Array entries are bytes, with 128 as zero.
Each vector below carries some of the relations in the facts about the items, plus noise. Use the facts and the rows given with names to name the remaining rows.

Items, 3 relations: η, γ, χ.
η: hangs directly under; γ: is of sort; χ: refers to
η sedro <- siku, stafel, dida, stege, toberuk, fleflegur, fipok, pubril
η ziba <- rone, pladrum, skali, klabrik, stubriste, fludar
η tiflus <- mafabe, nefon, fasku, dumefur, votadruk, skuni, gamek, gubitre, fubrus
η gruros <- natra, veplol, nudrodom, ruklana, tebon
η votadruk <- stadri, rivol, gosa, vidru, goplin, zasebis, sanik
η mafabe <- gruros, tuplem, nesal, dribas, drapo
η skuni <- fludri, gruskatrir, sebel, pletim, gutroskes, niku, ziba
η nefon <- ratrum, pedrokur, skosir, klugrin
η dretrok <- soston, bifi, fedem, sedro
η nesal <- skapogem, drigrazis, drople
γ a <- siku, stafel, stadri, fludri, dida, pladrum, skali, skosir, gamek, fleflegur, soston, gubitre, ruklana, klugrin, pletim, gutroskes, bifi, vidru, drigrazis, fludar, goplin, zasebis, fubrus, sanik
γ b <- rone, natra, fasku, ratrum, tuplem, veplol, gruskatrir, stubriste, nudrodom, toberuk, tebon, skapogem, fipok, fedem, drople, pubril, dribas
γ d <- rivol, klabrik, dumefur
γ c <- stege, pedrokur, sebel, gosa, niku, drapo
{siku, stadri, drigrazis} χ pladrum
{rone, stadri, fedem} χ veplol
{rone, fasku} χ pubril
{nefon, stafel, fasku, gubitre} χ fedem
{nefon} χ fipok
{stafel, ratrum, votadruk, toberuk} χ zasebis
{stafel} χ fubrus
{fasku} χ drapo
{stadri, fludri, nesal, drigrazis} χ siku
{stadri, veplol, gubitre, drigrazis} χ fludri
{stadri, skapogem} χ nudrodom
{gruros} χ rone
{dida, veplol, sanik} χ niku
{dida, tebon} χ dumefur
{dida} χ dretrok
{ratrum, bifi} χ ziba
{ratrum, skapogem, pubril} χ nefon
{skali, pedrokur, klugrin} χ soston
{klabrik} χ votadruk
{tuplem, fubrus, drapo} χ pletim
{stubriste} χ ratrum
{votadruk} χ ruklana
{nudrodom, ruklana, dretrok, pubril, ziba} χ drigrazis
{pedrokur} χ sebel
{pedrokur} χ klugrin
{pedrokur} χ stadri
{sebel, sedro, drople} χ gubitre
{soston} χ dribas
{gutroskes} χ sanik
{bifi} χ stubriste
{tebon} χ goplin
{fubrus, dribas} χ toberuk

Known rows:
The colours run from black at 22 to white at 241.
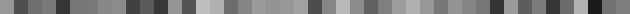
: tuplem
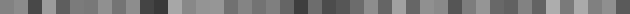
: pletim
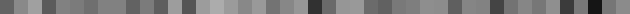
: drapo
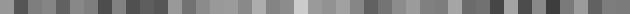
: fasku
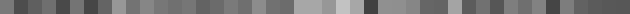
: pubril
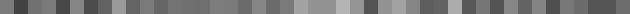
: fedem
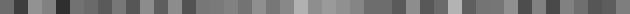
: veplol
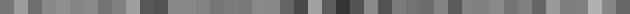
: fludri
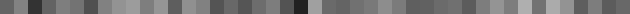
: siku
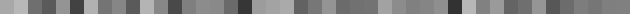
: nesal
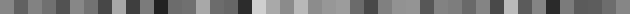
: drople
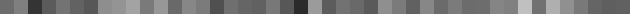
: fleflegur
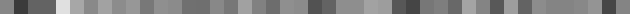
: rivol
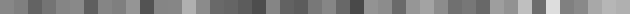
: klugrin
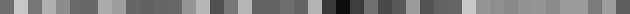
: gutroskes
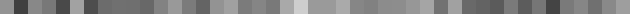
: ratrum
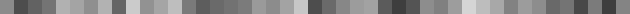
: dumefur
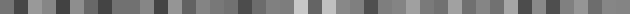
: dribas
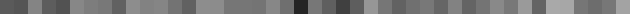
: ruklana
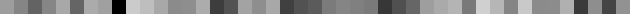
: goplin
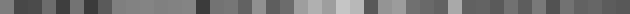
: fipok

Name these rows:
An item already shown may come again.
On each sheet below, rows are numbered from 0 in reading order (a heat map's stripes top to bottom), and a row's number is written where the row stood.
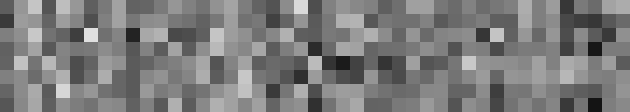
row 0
pedrokur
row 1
stege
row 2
gruros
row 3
drapo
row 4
gutroskes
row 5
sanik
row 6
gosa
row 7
drapo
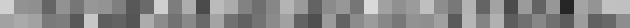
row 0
nefon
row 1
mafabe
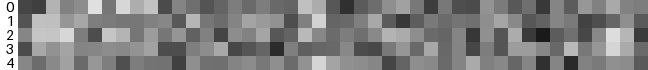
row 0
klabrik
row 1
niku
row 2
ziba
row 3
skali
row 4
gruskatrir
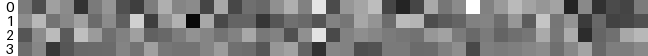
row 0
tebon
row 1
sedro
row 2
pedrokur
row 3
drigrazis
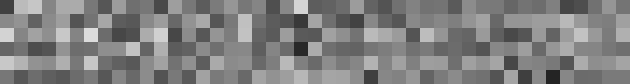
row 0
sebel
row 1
sanik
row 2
votadruk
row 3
bifi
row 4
tiflus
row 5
skapogem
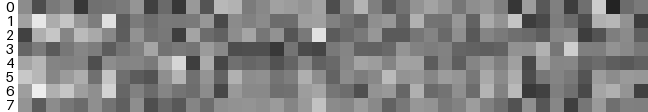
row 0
tuplem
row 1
skuni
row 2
sebel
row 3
soston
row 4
dretrok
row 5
tiflus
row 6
skuni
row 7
fasku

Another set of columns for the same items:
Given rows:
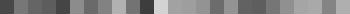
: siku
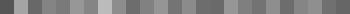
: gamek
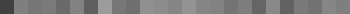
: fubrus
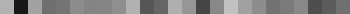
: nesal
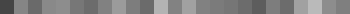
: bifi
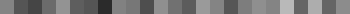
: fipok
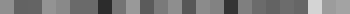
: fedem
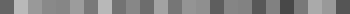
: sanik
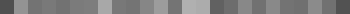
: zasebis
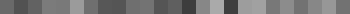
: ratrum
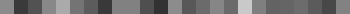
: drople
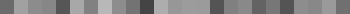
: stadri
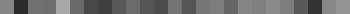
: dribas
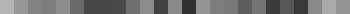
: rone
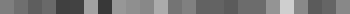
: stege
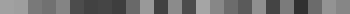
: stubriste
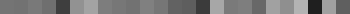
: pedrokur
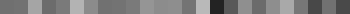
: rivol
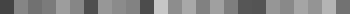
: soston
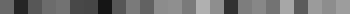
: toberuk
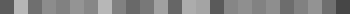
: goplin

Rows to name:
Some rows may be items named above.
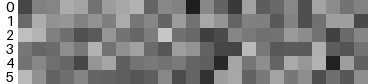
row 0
ruklana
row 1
sanik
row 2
niku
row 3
drigrazis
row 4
pedrokur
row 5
gruskatrir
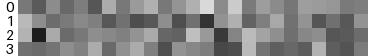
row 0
sedro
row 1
gruskatrir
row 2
nesal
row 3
drigrazis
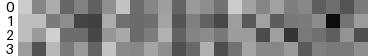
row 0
skuni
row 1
sebel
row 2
ziba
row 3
gruros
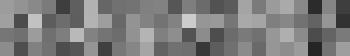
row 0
gosa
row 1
votadruk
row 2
dumefur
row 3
drapo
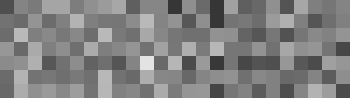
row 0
ruklana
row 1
dumefur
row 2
gutroskes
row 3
dretrok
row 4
klabrik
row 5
pletim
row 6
sanik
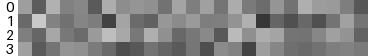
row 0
dretrok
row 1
skali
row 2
nefon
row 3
fasku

